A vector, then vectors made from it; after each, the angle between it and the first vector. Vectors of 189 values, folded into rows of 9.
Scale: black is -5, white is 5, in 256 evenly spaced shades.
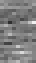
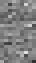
partly aligned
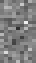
orthogonal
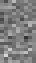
partly aligned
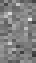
partly opposed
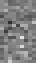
partly aligned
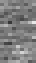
nearly parallel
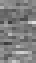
nearly parallel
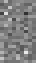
orthogonal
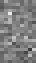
partly opposed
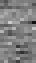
nearly opposite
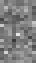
partly aligned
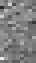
partly opposed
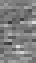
nearly parallel
